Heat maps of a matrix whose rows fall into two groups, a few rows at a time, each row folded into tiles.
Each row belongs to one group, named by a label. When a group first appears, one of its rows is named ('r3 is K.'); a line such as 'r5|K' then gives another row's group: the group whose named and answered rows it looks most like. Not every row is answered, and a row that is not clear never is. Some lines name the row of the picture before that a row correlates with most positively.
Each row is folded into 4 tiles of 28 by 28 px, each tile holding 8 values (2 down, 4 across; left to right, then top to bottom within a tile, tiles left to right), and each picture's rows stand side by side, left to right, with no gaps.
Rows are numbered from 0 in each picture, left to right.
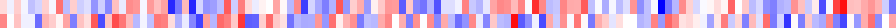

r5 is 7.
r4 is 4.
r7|4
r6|7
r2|7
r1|7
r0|7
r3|7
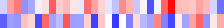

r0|4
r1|4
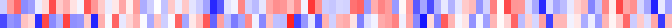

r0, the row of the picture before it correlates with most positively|0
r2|4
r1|7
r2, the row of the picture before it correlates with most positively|0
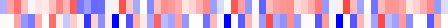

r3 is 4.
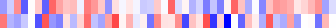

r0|4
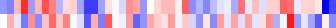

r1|7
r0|7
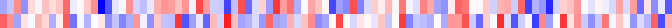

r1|4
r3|4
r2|4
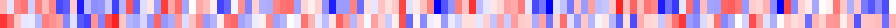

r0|7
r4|7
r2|4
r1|4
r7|7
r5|4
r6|4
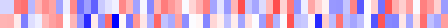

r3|4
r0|7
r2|4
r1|4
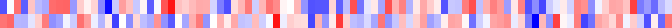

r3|4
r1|4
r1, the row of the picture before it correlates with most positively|1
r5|7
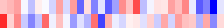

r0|7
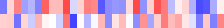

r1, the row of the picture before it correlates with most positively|1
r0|4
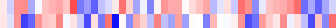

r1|4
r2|7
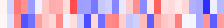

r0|7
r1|7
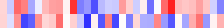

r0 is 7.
